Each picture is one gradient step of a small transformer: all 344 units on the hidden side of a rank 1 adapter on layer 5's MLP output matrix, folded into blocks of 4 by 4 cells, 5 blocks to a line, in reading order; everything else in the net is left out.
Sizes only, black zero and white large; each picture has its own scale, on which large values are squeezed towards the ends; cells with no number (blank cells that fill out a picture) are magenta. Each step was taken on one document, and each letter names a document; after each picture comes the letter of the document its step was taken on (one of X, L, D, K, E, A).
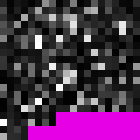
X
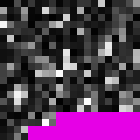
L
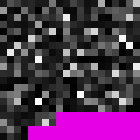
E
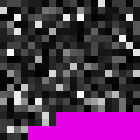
E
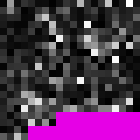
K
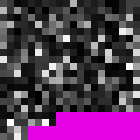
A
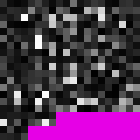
X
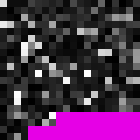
L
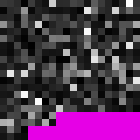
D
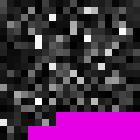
X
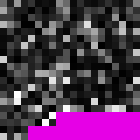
A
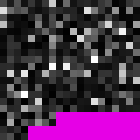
D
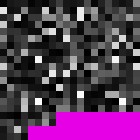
E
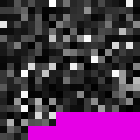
D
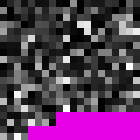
A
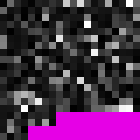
K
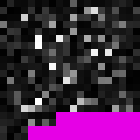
X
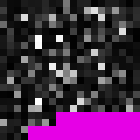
X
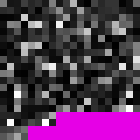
L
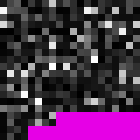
D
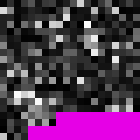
K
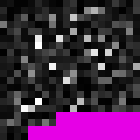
X
